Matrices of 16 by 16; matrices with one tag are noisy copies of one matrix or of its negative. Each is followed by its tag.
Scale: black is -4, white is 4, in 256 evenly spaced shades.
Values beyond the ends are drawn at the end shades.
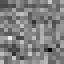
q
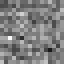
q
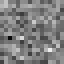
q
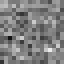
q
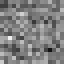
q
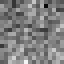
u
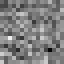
q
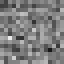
q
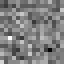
q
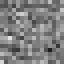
q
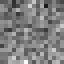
u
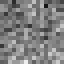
u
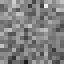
u
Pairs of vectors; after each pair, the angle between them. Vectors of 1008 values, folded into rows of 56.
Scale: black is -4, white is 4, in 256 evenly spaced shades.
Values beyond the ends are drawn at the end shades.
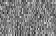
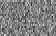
orthogonal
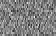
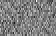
partly opposed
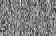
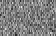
partly opposed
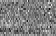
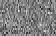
partly aligned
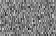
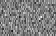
partly opposed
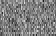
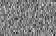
orthogonal
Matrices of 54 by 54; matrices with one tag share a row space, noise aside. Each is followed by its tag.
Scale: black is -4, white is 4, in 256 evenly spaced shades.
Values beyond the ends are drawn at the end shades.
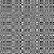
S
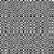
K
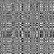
S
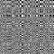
S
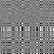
S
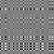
K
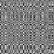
K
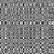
K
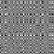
K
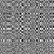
S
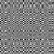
K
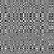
K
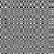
K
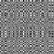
K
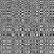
S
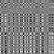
K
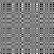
S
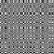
K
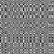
K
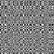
K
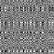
K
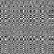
K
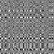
K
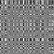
K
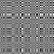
S
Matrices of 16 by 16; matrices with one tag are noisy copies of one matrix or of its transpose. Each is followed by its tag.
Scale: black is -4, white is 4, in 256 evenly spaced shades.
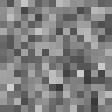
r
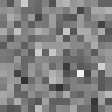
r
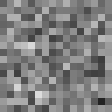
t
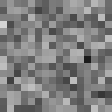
r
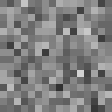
r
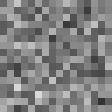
t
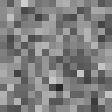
r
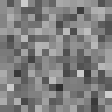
r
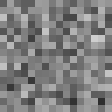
t
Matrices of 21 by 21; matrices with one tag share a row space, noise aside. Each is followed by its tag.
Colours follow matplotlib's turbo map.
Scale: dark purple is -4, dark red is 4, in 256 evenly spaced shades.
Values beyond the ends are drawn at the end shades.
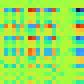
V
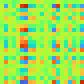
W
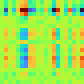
W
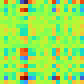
W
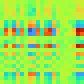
V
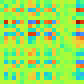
V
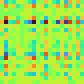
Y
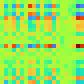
V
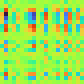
Y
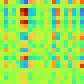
W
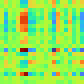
W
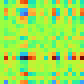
W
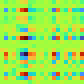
W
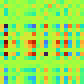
Y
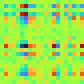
W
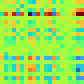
V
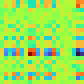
V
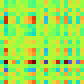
Y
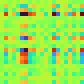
W
